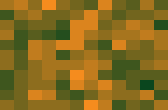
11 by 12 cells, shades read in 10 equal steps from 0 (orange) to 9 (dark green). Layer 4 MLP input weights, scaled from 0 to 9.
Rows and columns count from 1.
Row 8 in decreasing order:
7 7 6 6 6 6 5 5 4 3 2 0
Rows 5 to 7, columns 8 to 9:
7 1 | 5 6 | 3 7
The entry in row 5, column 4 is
3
